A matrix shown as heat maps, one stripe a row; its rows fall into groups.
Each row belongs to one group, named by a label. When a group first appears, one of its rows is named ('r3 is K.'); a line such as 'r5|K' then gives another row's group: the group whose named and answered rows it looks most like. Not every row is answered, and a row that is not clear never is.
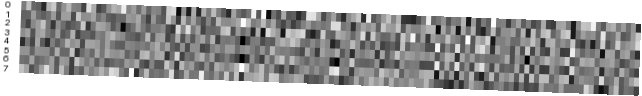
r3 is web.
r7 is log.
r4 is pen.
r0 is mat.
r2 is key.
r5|web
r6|pen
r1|pen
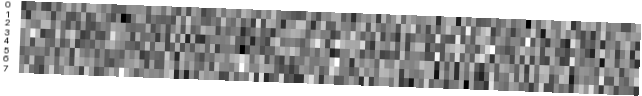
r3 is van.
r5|pen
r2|web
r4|web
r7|mat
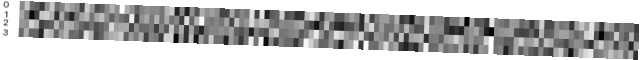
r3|mat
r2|van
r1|log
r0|mat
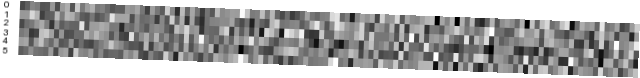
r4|web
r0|pen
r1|van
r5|pen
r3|log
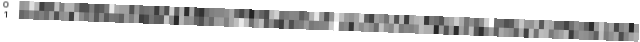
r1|pen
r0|van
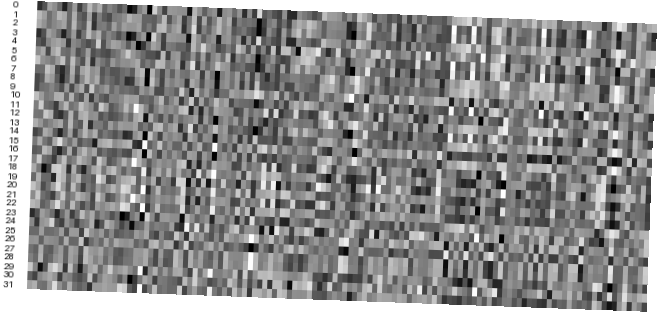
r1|web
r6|web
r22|log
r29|log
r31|log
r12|van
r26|web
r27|pen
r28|pen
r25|pen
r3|van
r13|web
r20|log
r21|mat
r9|pen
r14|van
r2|web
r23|van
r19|mat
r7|van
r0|van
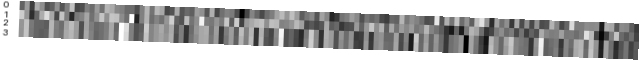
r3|mat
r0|web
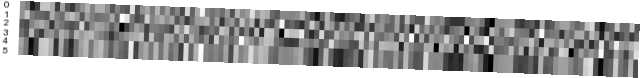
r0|log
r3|pen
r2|key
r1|mat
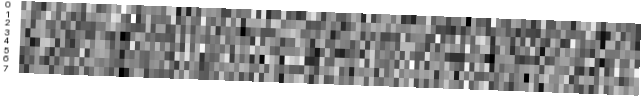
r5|key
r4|log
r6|pen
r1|log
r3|key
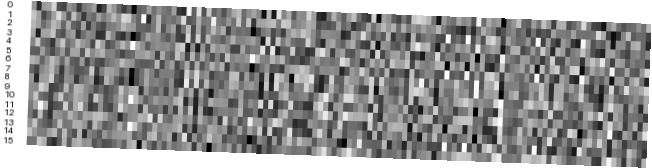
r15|van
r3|key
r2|web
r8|key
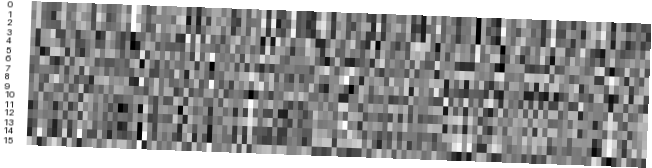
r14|van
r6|van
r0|mat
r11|van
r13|van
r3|key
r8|log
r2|mat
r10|pen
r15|log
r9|web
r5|log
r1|mat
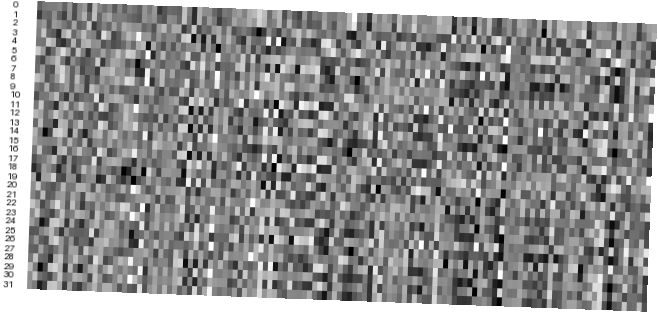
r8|log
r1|pen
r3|mat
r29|log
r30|mat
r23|mat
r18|van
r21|pen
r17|key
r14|log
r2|web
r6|key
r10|key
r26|log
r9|pen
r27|pen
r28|mat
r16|mat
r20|mat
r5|log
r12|web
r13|mat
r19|key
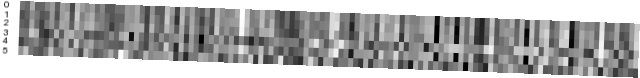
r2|pen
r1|pen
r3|van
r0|pen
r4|pen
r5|mat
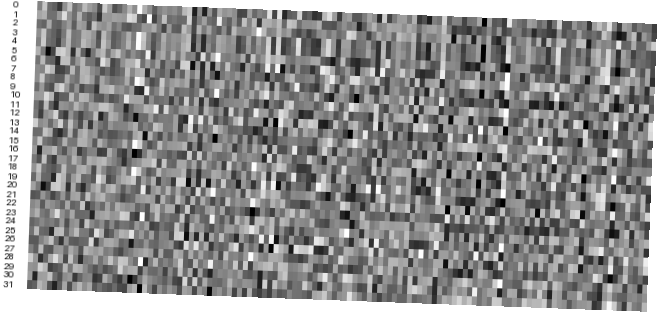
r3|mat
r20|log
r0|mat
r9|log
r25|mat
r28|log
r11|pen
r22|web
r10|van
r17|pen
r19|mat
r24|pen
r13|web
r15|mat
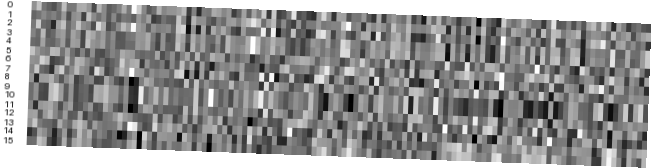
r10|log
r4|pen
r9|log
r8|key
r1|pen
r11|key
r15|van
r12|web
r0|mat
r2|mat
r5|web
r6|van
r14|van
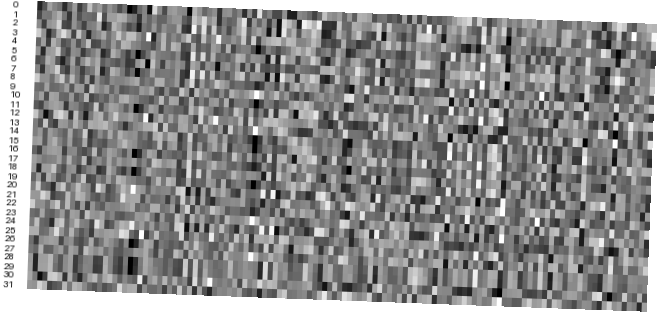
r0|van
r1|key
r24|mat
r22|web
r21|van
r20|mat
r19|web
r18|key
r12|log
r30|log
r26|key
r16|key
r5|key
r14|web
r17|web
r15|web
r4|web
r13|pen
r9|pen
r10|web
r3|log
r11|key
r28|key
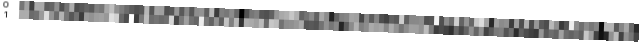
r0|web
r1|log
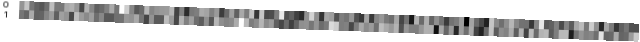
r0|mat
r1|pen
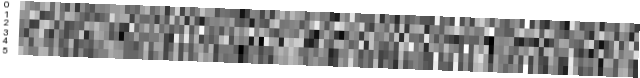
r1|van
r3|key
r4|web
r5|web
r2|log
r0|web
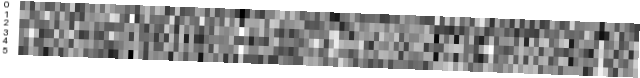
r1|log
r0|web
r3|van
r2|pen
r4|pen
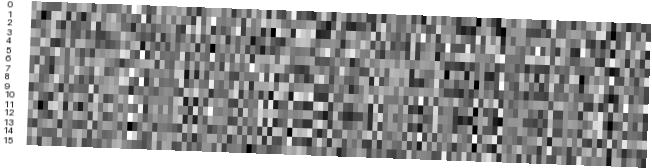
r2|key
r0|mat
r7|mat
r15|web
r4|van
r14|mat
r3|web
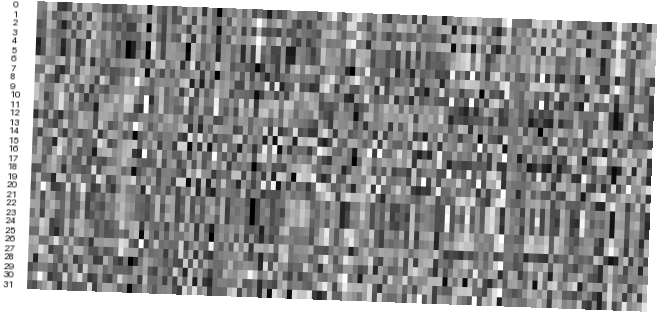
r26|log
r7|van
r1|pen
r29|pen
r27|van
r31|key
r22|web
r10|log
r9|web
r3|pen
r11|log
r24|van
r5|van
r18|key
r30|van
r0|van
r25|van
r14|key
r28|key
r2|van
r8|mat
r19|mat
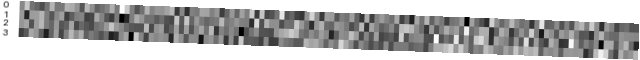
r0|mat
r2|web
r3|van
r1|key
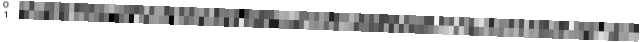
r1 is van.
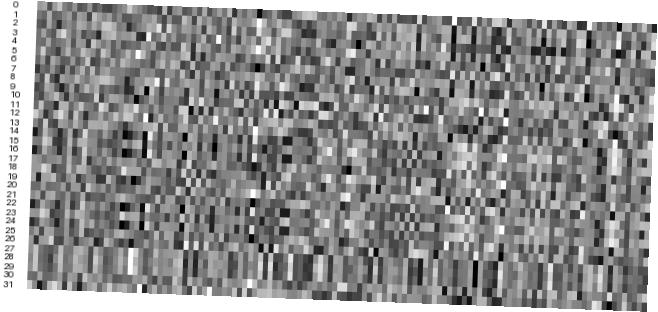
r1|pen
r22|van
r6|web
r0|web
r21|web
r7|pen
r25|web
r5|mat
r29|mat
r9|van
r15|van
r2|pen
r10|key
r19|key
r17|web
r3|log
